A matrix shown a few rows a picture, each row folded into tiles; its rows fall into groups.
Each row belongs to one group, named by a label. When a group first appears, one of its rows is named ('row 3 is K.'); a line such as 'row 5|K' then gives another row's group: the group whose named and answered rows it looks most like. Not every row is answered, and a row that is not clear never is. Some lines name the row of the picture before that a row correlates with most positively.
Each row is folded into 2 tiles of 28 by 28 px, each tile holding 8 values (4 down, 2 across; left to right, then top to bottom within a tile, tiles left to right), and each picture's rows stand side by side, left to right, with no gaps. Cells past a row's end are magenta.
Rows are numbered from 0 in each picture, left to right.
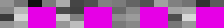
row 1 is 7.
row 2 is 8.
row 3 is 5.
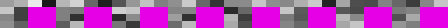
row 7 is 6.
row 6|7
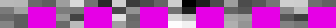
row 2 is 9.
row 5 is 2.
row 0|2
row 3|7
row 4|7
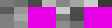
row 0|8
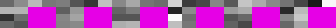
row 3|9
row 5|8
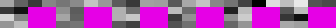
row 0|7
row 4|8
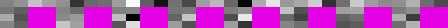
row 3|6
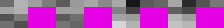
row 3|7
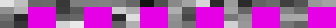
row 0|2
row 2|5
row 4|7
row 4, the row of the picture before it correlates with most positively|2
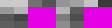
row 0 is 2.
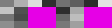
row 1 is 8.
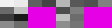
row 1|9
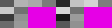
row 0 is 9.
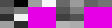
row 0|6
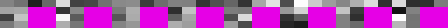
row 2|5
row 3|5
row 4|6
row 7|9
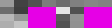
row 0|7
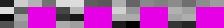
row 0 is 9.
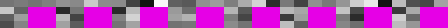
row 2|8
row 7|9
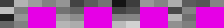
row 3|9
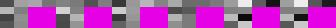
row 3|9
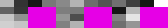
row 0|7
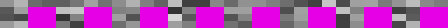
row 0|2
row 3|9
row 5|8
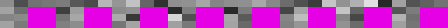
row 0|7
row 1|8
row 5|8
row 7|9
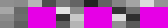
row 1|5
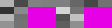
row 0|9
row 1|5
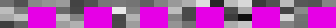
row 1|7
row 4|2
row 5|9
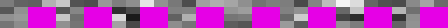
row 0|8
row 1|9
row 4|2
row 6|2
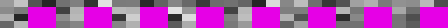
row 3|5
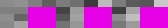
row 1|8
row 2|8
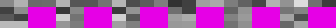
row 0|2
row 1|9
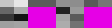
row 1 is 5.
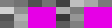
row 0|5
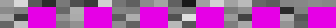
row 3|6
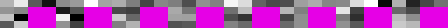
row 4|2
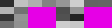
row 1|2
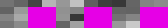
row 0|8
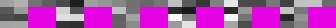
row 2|5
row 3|7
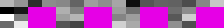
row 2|7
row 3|6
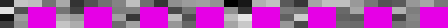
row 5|6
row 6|2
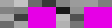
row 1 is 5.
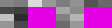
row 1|5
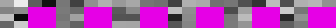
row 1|6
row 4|8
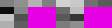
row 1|2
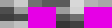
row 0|2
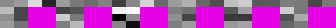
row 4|2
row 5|5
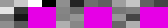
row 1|7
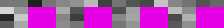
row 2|8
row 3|5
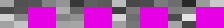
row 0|7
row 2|9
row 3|6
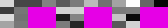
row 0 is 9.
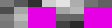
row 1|2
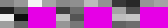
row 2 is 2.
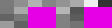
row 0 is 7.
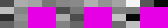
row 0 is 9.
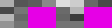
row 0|9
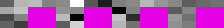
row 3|9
